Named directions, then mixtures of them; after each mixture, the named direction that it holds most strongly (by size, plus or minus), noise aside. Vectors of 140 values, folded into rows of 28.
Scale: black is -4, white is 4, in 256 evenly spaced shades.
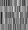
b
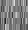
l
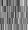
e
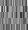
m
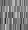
l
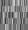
l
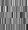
m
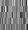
m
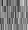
e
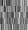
e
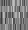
b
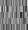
m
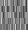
b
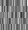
m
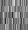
l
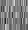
l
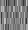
l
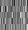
m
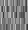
m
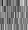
e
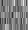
l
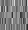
m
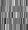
l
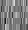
l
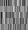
b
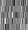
l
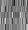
l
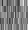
e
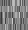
b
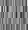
m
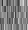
e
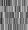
b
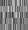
b
